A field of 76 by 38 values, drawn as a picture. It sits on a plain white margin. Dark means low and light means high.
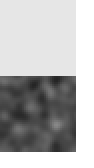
The table splits into 2 rows of 1 panel. Panel 1,1: very high, flat. Panel 2,1: low, blotchy.
